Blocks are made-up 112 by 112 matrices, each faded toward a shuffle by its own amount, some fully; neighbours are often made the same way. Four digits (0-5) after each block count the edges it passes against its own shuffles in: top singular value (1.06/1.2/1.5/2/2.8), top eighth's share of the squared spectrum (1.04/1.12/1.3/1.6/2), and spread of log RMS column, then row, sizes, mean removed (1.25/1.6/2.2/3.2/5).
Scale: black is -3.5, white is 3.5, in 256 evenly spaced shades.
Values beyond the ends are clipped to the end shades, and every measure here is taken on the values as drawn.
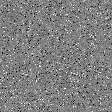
0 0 0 0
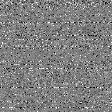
2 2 0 3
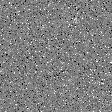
0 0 0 0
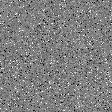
0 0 0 0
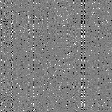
5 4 3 1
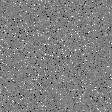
1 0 0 0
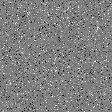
2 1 1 0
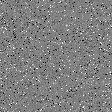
2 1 0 0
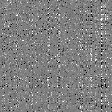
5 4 3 2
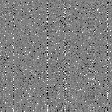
5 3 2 1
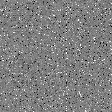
3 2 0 0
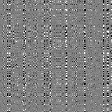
5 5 4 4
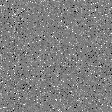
3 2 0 0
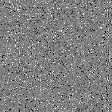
3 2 1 0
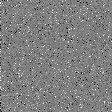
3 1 0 0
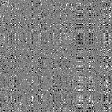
5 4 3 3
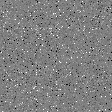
1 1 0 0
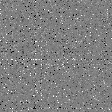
2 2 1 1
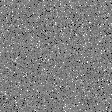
0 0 0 0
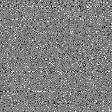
2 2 0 2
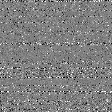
2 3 0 4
